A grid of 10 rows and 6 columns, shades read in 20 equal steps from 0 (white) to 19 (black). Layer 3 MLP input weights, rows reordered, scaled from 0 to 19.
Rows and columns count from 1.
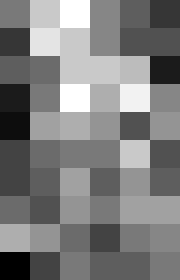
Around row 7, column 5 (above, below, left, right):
4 7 12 12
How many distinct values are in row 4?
6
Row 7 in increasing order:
7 8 12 12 12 14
